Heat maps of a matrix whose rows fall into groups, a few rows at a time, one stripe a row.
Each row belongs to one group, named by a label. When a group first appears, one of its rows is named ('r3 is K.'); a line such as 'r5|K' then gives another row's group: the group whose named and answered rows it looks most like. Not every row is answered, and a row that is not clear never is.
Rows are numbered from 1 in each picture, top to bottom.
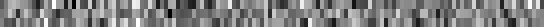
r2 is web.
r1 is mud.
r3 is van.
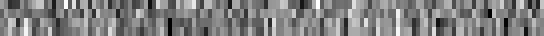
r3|web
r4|web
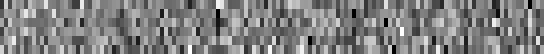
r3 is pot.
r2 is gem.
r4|gem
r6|pot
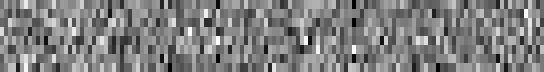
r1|gem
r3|mud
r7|gem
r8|web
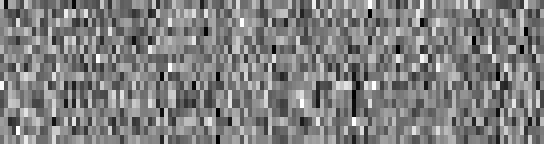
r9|gem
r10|pot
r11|mud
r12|mud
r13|gem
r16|gem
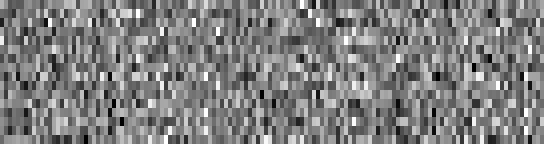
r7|van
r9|web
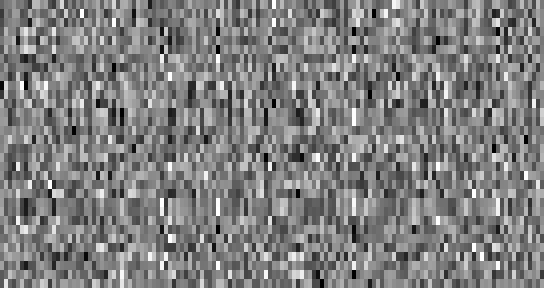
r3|van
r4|gem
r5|web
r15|pot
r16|web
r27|mud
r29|mud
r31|mud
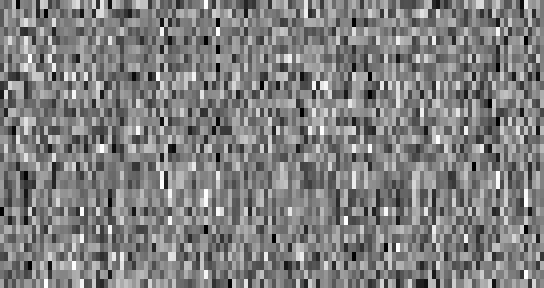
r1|web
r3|gem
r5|web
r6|gem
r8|gem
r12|van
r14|gem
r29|mud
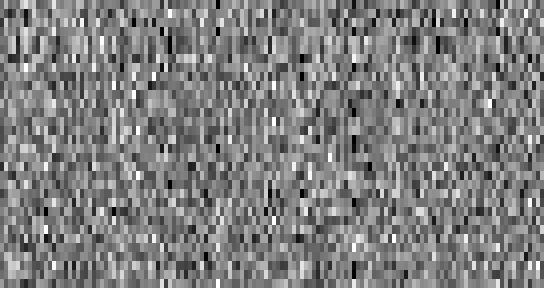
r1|gem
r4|gem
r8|gem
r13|mud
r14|van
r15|van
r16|mud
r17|gem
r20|van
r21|web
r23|mud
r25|van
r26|pot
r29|web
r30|mud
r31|mud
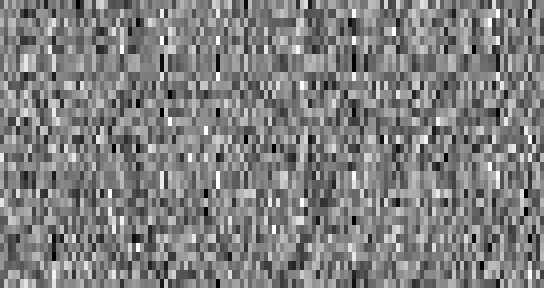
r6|mud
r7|gem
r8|gem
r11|web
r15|web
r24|web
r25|mud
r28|van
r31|mud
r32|gem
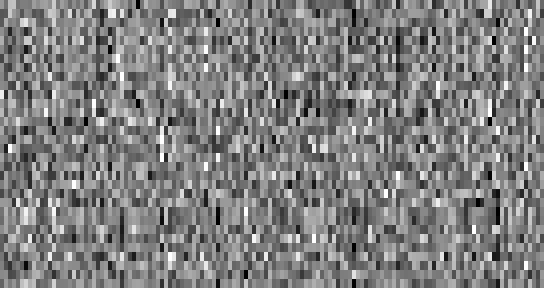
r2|mud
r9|mud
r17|pot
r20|van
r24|gem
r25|gem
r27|pot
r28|gem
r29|mud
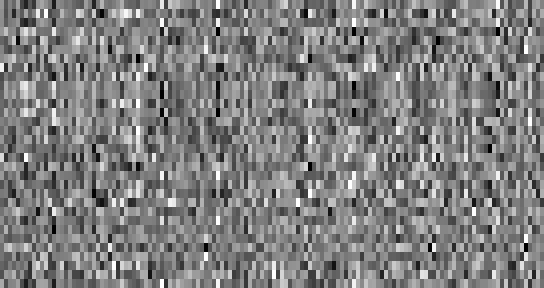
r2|van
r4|gem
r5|web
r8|pot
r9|van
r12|van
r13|gem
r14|mud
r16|van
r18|pot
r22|van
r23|mud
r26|van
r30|van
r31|van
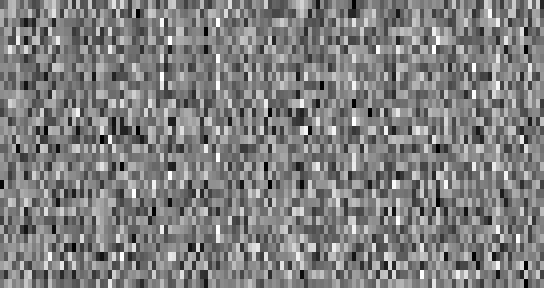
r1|mud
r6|web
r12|mud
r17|web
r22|pot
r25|van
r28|pot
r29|mud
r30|pot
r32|web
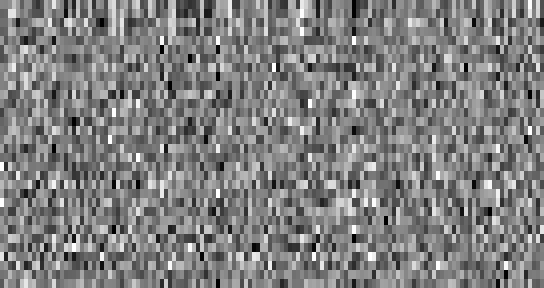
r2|mud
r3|mud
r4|mud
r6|gem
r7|pot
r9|gem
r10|web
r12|van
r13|van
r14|pot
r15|mud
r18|van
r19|pot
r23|pot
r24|van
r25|pot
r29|pot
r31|web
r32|gem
